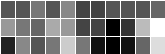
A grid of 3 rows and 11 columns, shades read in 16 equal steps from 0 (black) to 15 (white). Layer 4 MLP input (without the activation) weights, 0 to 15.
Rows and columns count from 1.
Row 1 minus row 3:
3 -3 2 -2 -4 -3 3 5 4 -1 -7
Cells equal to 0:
2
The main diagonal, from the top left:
5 7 5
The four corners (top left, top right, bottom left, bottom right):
5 6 2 13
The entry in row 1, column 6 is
4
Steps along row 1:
same up down up down same up same same up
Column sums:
16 20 18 22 29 15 9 5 9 22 34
